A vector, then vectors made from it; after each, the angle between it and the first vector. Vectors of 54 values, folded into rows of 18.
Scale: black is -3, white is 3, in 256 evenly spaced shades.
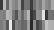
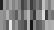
nearly parallel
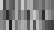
nearly opposite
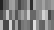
partly aligned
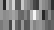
partly opposed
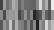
partly aligned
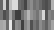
partly aligned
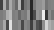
nearly parallel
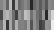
partly aligned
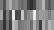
orthogonal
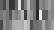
orthogonal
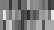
orthogonal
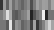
nearly parallel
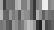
orthogonal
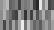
orthogonal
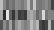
orthogonal
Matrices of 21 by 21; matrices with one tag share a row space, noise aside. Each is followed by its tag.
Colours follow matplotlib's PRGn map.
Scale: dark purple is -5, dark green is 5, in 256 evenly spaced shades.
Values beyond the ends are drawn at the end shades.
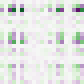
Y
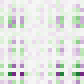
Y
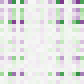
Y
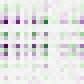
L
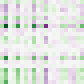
L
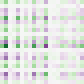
L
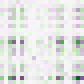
Y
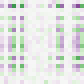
Y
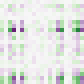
Y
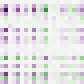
L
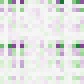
Y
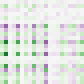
L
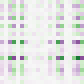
Y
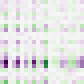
L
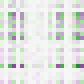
Y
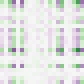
Y
